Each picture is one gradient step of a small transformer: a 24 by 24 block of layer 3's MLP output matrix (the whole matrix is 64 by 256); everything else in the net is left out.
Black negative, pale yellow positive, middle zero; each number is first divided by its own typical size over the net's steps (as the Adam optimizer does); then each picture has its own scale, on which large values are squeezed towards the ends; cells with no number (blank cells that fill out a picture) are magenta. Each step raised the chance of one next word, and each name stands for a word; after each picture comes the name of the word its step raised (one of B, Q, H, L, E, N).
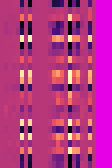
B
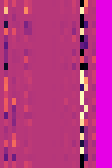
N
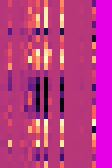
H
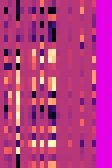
N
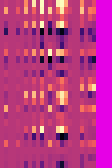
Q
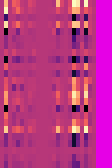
Q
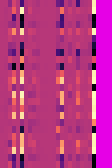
N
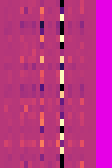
B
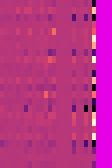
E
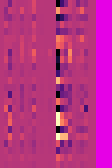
E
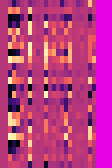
E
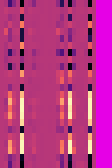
N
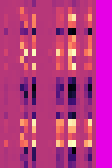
H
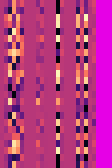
B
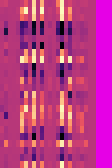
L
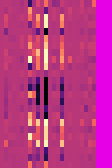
H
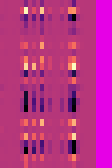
E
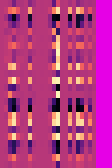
E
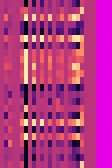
B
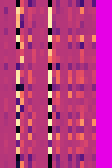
B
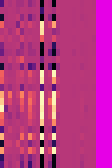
N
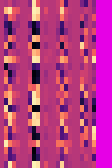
L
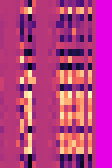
N
